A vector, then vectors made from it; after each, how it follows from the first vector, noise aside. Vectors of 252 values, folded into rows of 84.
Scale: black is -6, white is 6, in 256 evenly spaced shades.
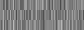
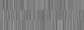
shrunk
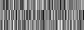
scaled up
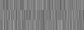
shrunk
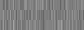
shrunk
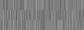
shrunk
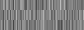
negated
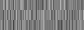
negated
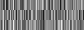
scaled up
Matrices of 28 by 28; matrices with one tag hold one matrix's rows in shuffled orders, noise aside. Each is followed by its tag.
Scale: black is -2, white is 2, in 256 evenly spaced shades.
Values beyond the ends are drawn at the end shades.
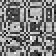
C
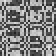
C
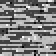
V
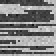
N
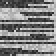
N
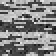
V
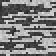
V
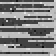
N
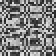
C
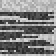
N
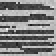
N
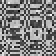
C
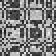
C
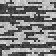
V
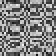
C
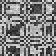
C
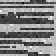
N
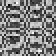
C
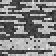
V
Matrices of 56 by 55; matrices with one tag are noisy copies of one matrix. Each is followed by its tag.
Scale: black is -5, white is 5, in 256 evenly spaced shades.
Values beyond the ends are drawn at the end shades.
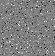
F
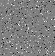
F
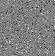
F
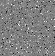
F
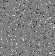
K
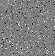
F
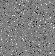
K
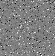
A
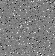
A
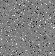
K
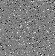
A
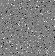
F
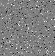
F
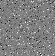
A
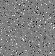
K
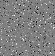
K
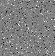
F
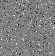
K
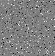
F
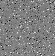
A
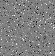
K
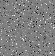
K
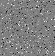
F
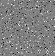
F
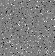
F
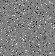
K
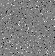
F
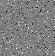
F
